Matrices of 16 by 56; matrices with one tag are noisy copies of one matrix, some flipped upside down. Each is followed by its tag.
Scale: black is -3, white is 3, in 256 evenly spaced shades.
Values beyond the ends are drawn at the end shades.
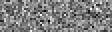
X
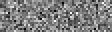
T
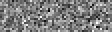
X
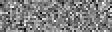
T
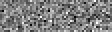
X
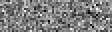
X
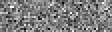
T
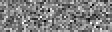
X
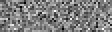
T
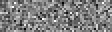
T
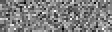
T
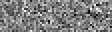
X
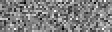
T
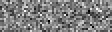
X
